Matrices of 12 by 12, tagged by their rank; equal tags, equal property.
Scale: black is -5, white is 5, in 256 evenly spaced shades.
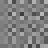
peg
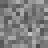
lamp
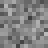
lamp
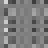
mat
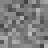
lamp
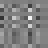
mat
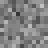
lamp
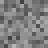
lamp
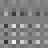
mat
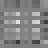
mat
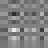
mat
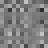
peg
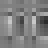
mat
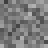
lamp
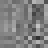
peg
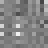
peg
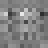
peg
